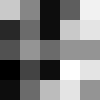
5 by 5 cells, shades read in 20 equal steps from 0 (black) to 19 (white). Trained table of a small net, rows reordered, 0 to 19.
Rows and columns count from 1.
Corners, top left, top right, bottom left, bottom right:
15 18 1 11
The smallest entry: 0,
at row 4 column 1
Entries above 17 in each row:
1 0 0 1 0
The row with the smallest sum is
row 4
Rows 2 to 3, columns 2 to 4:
8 1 15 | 11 8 11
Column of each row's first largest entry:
5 5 2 4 4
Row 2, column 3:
1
